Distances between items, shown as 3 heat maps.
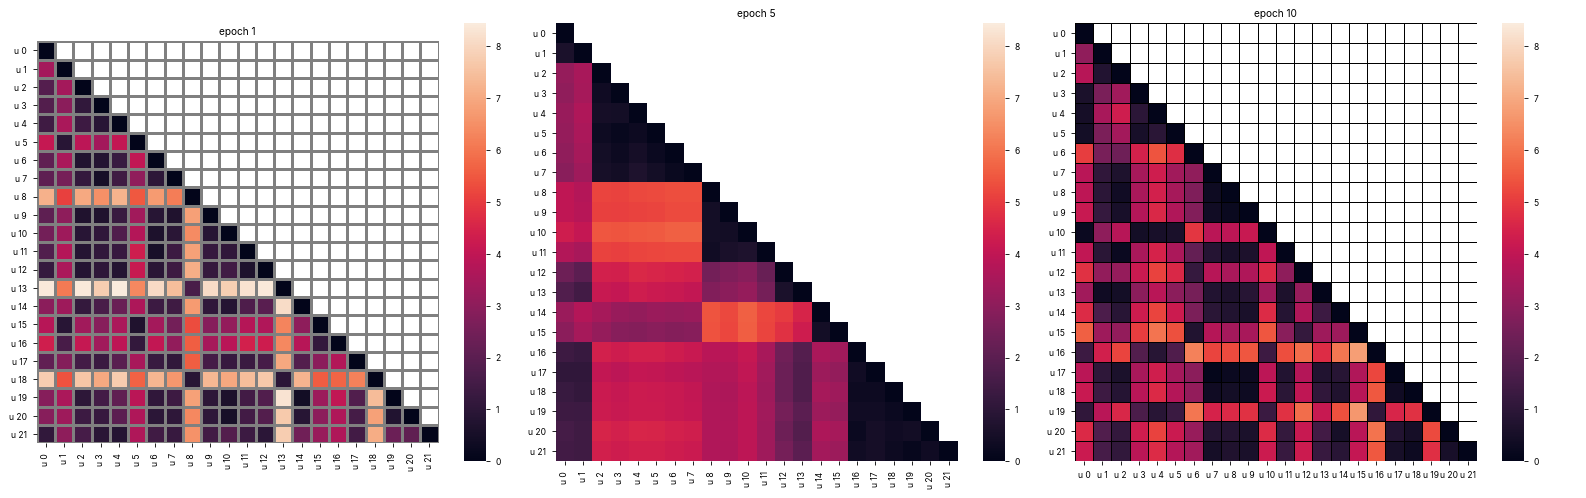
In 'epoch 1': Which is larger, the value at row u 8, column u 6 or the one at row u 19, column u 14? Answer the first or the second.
the first
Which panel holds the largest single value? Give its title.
epoch 1
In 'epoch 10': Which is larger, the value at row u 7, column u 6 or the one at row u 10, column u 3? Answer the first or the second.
the first
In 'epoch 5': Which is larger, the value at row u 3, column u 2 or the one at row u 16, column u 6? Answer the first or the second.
the second
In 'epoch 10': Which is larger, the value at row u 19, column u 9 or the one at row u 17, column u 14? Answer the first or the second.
the first
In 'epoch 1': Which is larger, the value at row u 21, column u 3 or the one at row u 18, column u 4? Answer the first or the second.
the second
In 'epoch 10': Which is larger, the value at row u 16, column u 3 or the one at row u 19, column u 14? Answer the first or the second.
the second
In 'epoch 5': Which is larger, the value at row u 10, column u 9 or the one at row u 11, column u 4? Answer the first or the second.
the second
